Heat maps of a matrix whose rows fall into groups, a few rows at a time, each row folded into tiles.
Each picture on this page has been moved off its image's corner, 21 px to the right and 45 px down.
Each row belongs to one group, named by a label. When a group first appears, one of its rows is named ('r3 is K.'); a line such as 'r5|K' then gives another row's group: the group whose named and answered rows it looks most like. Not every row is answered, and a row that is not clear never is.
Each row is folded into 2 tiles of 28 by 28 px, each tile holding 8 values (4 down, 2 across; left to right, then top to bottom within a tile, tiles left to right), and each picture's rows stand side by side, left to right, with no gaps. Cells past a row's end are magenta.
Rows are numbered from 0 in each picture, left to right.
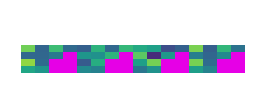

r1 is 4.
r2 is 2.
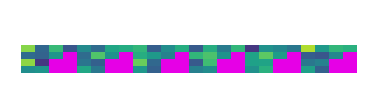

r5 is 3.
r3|4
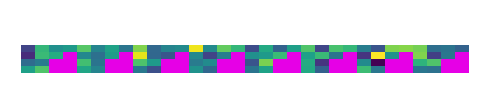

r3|3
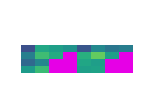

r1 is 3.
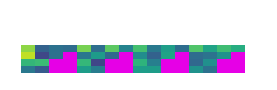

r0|2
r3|3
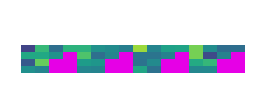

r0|4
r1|2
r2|3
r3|2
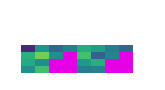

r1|2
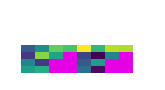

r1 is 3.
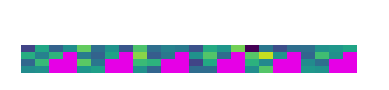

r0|4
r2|2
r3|4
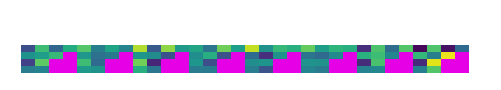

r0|4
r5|3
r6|4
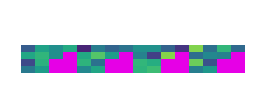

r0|4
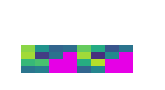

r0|2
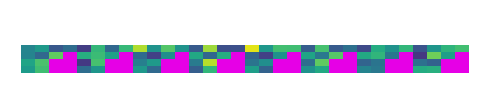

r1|4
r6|4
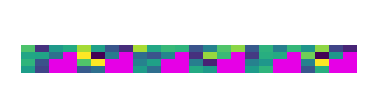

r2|3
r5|2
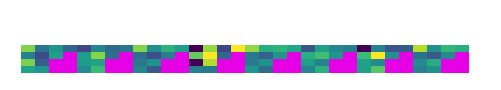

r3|4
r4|3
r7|3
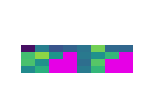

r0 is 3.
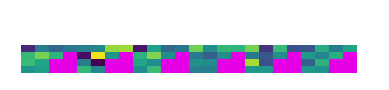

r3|3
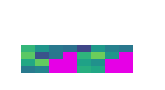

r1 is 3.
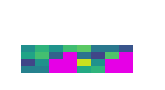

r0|4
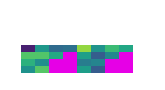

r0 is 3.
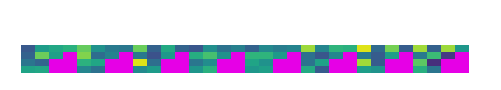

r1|2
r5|3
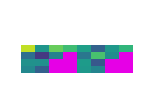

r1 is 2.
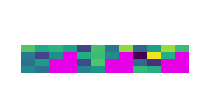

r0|3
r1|4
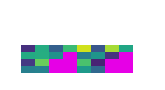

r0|4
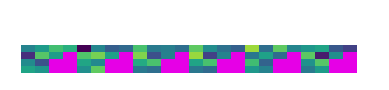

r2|2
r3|2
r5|2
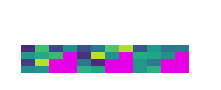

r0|4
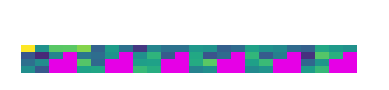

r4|2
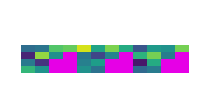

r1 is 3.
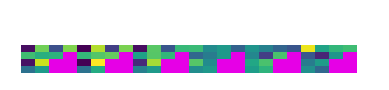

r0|4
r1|4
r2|4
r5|3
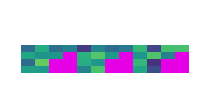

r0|4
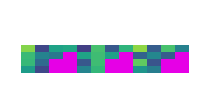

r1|4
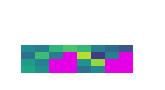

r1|2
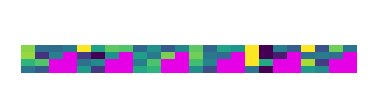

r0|2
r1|3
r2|4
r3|2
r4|2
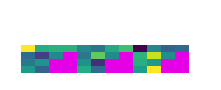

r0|3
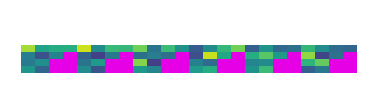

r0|3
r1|3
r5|2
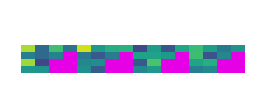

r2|4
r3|2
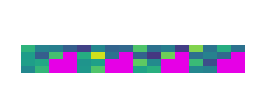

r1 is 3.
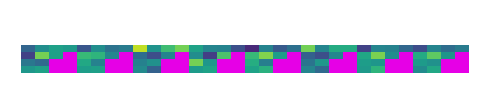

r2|3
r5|3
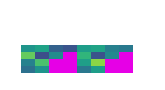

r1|2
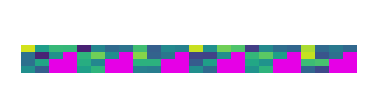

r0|3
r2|2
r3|3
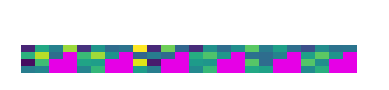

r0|4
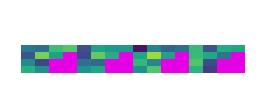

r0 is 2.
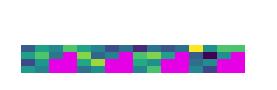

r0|4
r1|2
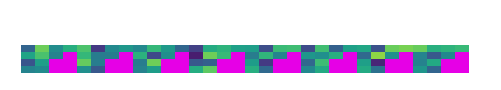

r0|4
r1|2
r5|4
